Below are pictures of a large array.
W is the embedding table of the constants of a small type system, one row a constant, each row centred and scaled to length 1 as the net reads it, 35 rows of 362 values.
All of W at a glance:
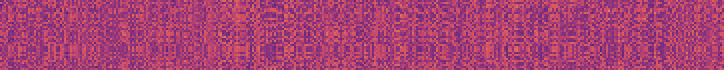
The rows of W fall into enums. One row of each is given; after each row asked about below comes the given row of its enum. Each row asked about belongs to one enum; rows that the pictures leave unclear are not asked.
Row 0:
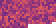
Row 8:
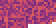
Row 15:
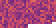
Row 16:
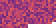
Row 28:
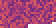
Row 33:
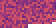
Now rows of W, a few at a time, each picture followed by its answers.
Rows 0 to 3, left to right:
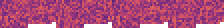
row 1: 15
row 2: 0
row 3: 8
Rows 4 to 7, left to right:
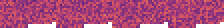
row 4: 33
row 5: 33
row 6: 28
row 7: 8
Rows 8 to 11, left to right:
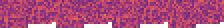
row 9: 33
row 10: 8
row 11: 15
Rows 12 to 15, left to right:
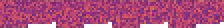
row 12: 33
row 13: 16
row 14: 8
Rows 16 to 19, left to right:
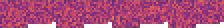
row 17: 16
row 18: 0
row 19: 15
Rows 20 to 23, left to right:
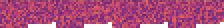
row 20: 16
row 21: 0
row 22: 28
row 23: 8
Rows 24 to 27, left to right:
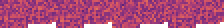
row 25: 8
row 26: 28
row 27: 8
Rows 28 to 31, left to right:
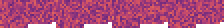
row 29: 15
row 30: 0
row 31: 16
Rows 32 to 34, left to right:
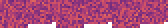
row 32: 15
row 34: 16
